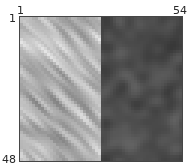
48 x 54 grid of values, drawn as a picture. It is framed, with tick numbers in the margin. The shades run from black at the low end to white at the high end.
The table splits into one row of 2 panels. Panel 1,1: high, slanting down to the right. Panel 1,2: low, blotchy, faint in contrast.
